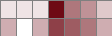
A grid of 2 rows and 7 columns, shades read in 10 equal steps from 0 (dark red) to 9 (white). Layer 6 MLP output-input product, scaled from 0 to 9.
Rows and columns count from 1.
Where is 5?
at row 1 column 6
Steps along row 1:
same same down up up up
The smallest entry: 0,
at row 1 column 4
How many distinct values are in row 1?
5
